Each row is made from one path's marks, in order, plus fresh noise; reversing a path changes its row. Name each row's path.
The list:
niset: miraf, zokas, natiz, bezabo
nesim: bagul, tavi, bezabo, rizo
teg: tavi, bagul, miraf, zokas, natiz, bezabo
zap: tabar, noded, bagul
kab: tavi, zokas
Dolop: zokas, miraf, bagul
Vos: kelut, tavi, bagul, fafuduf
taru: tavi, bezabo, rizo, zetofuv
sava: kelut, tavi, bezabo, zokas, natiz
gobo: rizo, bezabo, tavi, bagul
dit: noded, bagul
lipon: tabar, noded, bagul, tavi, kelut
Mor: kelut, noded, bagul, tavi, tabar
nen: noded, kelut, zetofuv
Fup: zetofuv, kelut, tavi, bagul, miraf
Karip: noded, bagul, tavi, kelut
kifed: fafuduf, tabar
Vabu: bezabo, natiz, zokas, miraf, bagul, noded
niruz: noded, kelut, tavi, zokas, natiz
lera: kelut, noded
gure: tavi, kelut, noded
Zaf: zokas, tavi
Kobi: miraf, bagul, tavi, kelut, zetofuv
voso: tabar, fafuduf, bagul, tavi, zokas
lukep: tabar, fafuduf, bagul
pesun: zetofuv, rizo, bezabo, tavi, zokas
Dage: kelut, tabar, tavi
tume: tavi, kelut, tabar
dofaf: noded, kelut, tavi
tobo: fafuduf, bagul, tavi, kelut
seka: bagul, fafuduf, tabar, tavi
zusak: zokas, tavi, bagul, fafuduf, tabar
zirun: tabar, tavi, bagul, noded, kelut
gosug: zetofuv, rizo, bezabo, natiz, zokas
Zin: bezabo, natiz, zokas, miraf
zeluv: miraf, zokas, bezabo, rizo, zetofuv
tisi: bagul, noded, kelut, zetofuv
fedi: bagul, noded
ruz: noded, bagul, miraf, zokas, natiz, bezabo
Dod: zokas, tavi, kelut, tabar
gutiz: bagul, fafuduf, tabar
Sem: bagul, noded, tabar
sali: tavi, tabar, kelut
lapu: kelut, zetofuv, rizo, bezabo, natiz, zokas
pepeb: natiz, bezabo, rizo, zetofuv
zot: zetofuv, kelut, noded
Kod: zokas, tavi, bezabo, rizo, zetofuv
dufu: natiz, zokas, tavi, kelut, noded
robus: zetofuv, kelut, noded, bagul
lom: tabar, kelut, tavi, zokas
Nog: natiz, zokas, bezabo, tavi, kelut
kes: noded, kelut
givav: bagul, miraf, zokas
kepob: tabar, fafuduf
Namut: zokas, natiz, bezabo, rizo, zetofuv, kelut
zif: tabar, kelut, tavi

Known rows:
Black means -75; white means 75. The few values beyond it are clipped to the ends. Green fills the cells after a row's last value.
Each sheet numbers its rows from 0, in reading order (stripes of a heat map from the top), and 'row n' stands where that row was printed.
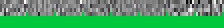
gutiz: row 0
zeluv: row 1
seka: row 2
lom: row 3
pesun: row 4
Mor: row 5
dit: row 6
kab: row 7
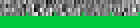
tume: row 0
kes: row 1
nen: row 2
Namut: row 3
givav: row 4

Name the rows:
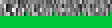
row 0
lera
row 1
dofaf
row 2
sali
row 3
gure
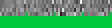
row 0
teg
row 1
zirun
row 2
lukep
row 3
lipon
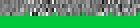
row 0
ruz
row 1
kepob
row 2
sava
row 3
zap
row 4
zot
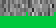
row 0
gosug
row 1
gobo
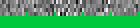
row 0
robus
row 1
zif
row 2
kifed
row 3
Sem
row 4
Vos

